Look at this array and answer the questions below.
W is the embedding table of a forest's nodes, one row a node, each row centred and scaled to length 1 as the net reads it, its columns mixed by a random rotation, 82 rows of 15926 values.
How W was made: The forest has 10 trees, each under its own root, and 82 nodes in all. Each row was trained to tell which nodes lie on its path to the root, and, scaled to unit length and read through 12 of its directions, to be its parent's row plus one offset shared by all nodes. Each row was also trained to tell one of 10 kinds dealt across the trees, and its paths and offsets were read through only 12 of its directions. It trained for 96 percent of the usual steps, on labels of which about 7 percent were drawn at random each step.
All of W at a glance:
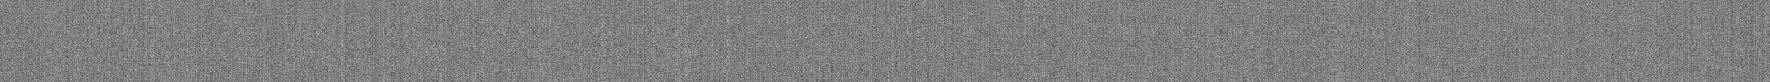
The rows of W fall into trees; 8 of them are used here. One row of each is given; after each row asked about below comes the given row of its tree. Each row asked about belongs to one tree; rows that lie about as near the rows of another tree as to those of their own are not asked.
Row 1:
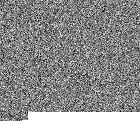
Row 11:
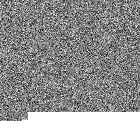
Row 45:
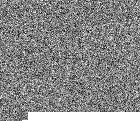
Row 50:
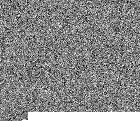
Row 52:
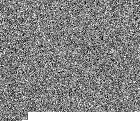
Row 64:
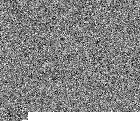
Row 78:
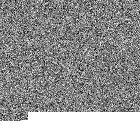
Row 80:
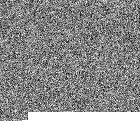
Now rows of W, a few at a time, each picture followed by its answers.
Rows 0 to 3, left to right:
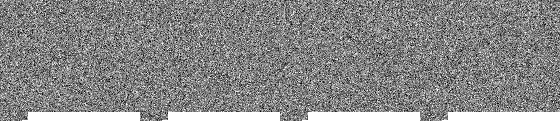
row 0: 45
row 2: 11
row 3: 50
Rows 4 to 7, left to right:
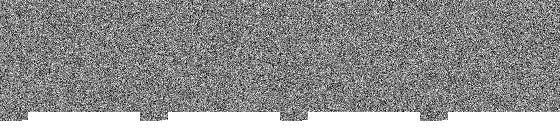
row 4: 45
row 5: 1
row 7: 50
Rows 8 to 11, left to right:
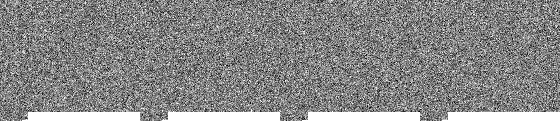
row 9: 78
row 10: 80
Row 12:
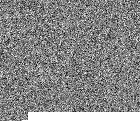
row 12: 80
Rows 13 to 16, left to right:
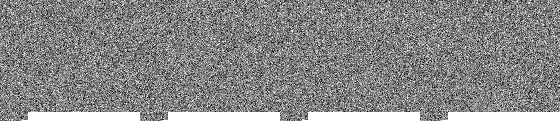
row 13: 45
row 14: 80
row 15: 52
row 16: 64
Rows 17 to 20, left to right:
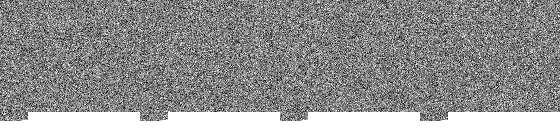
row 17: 78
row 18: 80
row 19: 45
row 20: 64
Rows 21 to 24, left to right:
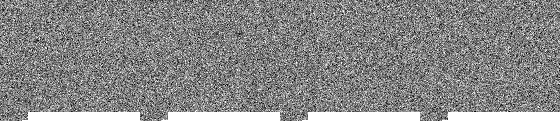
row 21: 64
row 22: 78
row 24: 45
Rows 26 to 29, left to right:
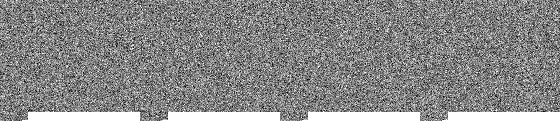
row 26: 45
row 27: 1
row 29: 80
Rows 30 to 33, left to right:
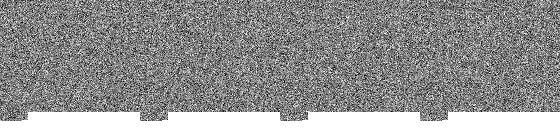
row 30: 50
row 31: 80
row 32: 80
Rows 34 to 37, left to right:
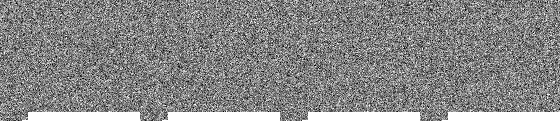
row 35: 50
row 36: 45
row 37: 52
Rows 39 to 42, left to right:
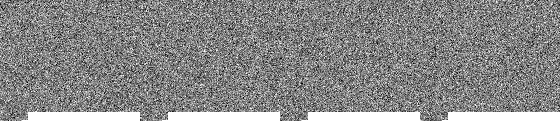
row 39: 50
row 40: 64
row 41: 64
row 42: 50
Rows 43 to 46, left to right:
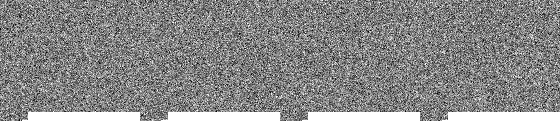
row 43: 45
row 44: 78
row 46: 45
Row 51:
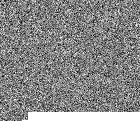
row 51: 11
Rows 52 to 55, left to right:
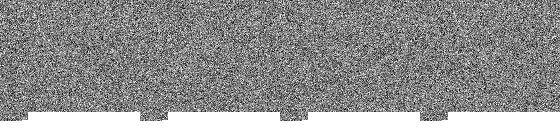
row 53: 80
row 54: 52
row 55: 50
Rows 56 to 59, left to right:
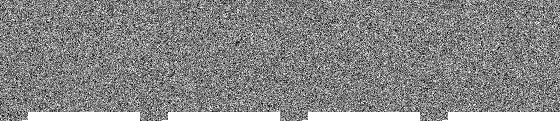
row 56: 64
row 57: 64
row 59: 80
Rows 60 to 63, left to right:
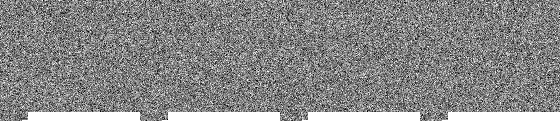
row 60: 45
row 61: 80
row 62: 52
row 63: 78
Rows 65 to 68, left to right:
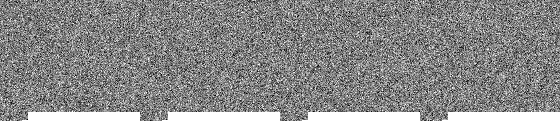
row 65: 80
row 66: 50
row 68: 50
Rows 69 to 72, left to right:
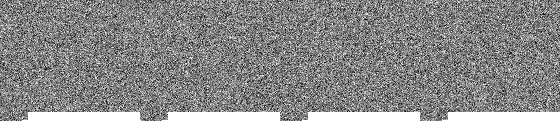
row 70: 50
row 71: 52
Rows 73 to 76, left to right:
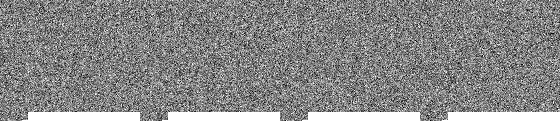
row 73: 1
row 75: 45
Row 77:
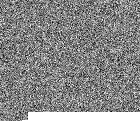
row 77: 1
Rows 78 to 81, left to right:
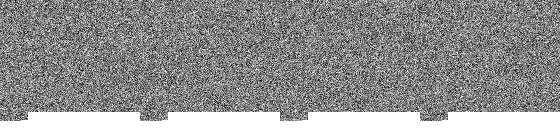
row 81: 50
